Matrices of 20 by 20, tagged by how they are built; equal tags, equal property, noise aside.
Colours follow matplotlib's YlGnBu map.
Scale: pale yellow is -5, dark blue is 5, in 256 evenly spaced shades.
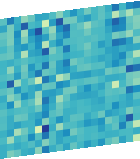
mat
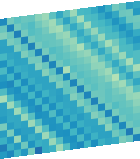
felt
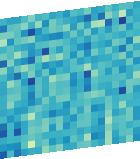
mat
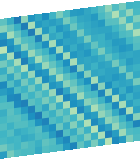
felt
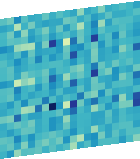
mat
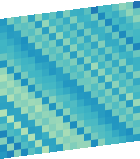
felt
